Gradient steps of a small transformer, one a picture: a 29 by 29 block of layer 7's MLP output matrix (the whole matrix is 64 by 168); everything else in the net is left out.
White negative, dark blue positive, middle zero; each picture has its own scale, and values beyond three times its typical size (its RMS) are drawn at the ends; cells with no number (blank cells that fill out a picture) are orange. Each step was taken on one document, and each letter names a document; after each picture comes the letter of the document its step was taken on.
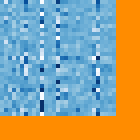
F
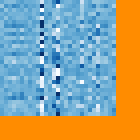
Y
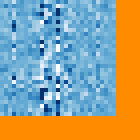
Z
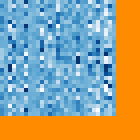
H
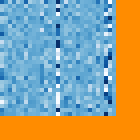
H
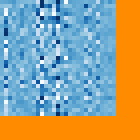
Z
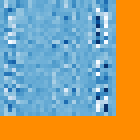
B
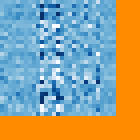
Z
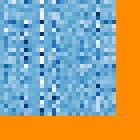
Y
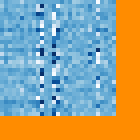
Y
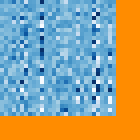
F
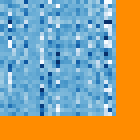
H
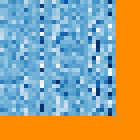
F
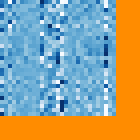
H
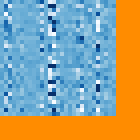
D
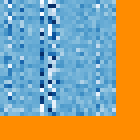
D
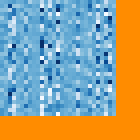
H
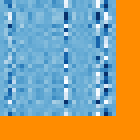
B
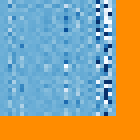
B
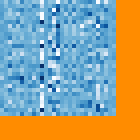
Y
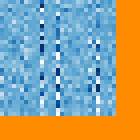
F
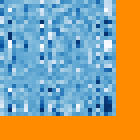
H
